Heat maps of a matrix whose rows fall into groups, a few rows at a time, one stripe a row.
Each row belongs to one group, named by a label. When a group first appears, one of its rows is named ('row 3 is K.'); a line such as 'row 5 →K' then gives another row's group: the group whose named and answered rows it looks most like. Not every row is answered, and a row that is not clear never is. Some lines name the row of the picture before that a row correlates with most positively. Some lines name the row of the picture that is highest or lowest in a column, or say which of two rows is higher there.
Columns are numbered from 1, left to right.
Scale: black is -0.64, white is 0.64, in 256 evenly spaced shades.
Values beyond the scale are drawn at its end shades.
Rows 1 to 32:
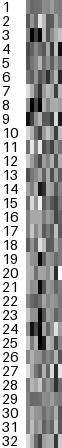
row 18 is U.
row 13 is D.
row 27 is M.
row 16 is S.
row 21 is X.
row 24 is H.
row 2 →U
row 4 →D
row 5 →D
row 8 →H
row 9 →D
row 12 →M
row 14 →X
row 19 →X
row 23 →X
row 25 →X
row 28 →S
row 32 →M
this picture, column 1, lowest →9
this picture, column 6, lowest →6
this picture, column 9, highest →20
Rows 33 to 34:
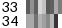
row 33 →U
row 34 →M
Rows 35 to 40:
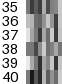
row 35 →H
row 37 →M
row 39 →M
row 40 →H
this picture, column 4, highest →38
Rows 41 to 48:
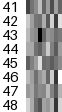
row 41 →D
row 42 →M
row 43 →X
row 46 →M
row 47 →M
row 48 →M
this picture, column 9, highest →46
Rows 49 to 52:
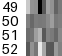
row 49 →X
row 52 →U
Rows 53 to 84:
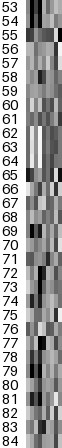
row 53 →H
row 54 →H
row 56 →M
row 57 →M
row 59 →S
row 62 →S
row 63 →S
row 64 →S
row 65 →D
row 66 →M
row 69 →H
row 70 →M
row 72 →X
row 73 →X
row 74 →H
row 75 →M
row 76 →U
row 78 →H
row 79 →H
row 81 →H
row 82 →M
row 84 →M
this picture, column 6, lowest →71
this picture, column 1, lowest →65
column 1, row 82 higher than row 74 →Yes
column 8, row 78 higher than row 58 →Yes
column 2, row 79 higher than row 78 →No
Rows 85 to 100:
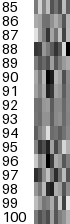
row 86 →M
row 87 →M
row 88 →D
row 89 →H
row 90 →X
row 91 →X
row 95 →H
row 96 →X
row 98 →X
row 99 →M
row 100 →H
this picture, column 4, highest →94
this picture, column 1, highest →87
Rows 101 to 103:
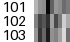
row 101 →X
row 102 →H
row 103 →H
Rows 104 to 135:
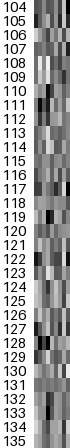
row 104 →D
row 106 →M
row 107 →D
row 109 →S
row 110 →X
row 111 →H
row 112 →H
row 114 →U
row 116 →D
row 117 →D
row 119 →X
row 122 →D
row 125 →M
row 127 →D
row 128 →H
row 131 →D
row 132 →X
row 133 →X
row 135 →M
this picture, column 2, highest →108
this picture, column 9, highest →130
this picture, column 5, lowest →119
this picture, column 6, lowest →117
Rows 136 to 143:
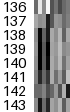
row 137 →X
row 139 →H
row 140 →H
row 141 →H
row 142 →D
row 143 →H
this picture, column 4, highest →136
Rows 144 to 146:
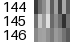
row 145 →S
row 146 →S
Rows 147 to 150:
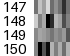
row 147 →S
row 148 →X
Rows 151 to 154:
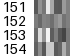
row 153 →S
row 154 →U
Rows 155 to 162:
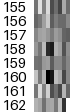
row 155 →S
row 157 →S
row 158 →X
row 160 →X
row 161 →S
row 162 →M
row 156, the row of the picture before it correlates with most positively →153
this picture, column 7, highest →162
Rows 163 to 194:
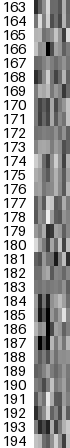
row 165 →M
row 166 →X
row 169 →S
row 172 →D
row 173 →S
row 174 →M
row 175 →M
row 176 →M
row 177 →U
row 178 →U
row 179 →X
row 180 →M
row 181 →D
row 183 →D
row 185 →H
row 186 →X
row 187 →H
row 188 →H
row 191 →U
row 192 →D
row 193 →H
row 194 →M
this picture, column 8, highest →185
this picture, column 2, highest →164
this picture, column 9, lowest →181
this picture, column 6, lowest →181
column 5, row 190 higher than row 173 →Yes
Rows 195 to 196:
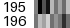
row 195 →H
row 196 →S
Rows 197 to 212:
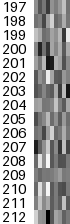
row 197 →H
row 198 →U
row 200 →H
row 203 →D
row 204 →M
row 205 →D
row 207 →D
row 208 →S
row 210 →S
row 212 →X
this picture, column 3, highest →201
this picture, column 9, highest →199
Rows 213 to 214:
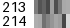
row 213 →H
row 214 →M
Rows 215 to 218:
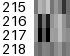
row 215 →S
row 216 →H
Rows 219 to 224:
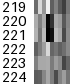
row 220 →X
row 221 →X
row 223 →S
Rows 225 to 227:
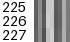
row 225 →U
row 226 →U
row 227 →U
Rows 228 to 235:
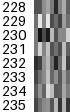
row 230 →H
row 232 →D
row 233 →D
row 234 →U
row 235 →D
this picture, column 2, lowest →230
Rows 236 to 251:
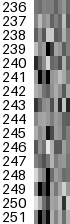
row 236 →D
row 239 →X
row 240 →D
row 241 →H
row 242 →M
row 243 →D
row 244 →S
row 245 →X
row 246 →U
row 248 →X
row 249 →H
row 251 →H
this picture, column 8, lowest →250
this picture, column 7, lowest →243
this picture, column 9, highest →250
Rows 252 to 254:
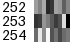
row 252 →X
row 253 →D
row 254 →S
